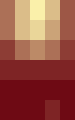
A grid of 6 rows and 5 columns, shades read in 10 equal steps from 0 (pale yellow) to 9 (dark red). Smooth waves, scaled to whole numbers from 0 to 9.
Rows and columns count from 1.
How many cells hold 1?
1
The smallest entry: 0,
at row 1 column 3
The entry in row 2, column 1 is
5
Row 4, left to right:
8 8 8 8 8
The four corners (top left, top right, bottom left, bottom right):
5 6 9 9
